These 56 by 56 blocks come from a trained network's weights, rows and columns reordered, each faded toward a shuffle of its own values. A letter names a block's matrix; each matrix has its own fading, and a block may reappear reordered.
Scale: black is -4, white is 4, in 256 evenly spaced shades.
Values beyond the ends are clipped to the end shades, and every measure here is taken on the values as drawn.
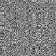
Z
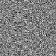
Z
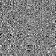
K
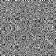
K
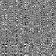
K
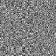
Z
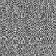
Z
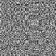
Z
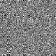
K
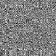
K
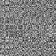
Z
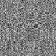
Z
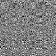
K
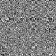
K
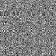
Z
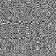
K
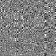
K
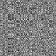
Z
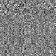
K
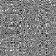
K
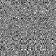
K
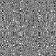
K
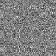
Z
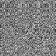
Z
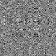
K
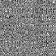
K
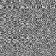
Z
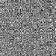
K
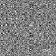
K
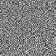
Z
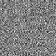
Z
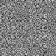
Z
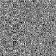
K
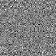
K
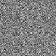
Z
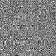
K
